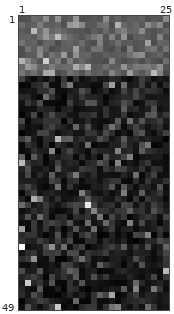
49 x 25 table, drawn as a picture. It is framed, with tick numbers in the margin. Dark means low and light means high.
Average level on the scale: 20%. Seam: horizontal, 20% of the way down, the top part higher. Histogram: skewed, a long tail of high values. Stripes: none.
